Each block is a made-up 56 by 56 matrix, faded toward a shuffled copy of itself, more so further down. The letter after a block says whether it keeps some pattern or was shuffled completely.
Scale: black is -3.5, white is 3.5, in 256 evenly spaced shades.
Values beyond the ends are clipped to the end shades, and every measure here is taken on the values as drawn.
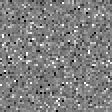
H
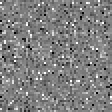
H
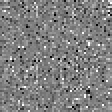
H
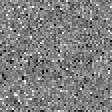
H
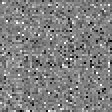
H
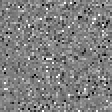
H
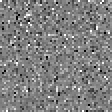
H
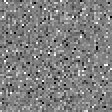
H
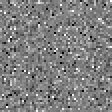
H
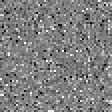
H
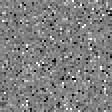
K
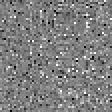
H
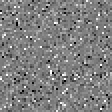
H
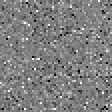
H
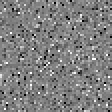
K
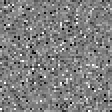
K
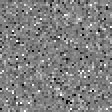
K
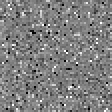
H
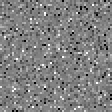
K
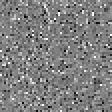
H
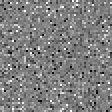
K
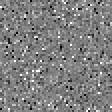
K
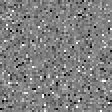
K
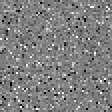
K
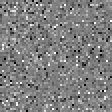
H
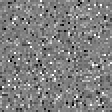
H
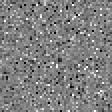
K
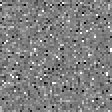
H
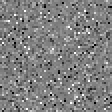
H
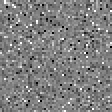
H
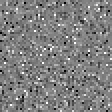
H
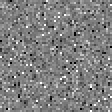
K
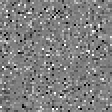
H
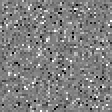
H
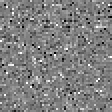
H
